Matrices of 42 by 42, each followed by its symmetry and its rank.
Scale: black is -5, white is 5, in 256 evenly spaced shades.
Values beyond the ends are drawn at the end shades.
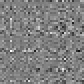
neither, rank five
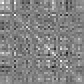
symmetric, rank five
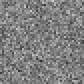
neither, full rank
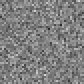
neither, full rank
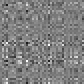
neither, rank three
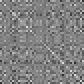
symmetric, rank five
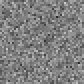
neither, full rank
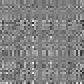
neither, rank three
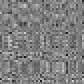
neither, rank five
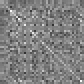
symmetric, rank five
